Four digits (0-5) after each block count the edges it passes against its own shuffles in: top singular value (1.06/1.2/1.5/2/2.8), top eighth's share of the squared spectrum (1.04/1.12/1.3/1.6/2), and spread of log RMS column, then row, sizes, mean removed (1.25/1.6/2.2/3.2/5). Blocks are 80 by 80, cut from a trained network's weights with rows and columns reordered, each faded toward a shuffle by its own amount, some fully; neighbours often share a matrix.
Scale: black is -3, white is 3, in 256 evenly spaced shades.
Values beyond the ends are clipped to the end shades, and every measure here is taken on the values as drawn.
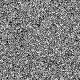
1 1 0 0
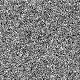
0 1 0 0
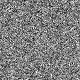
0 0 0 0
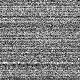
4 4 1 2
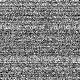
4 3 1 1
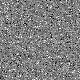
2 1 0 0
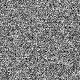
0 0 0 0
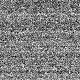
3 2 0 0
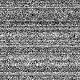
4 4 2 2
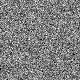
0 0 0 0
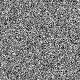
0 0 0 0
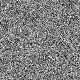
1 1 0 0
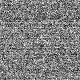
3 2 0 0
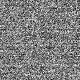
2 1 0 0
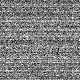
4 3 1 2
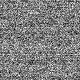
2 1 0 0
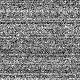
4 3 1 1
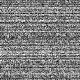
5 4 1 3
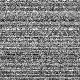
4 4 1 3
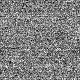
2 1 0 0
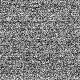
2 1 0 0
